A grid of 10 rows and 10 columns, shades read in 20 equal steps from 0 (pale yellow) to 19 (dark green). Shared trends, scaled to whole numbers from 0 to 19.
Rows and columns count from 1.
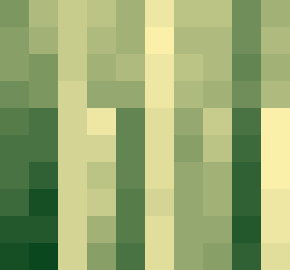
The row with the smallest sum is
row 1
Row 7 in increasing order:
0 2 3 5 7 8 12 14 16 16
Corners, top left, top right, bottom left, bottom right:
10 7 18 2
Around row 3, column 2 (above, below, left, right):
7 10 9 4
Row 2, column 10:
6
